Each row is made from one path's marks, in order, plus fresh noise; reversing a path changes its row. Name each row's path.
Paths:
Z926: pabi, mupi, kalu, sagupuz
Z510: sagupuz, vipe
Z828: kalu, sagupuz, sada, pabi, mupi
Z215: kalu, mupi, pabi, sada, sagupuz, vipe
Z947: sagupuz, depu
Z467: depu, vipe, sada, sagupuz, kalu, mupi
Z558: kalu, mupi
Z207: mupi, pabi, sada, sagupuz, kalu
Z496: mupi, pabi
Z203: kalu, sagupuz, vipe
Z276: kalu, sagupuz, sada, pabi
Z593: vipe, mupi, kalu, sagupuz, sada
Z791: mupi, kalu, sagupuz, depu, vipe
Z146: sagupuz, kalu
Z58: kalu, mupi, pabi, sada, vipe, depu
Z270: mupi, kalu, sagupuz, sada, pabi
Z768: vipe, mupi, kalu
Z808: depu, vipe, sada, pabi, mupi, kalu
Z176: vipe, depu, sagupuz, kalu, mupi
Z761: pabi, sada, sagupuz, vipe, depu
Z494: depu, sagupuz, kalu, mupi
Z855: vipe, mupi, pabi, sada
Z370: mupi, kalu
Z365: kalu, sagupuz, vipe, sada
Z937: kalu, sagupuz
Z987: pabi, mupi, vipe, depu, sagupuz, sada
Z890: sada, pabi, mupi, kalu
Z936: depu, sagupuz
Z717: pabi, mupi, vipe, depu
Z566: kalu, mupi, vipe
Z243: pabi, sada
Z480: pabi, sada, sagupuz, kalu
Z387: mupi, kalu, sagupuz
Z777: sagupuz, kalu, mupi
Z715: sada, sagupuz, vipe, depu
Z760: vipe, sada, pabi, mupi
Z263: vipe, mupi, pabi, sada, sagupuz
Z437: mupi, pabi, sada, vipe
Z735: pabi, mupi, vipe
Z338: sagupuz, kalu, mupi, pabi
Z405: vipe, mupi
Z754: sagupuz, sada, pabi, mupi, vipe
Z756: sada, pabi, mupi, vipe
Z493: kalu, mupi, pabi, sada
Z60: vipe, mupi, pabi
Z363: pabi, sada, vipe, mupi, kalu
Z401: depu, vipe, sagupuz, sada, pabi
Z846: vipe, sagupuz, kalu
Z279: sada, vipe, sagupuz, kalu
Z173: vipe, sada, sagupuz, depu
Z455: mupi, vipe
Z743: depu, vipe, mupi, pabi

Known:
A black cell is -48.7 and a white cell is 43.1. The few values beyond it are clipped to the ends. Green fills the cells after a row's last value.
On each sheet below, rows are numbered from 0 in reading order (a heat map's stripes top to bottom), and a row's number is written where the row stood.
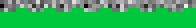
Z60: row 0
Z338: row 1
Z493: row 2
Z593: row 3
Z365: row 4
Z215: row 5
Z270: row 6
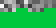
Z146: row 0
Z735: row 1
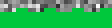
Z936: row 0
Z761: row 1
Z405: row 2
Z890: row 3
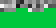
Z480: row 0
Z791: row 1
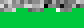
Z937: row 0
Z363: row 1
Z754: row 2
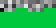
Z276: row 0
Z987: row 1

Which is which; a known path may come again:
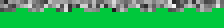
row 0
Z743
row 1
Z777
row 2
Z58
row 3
Z947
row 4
Z558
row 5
Z566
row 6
Z494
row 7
Z176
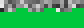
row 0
Z828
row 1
Z987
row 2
Z437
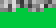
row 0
Z370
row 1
Z768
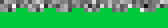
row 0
Z890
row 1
Z279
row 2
Z173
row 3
Z338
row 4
Z496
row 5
Z754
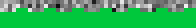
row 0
Z387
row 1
Z791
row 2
Z60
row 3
Z760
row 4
Z276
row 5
Z717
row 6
Z270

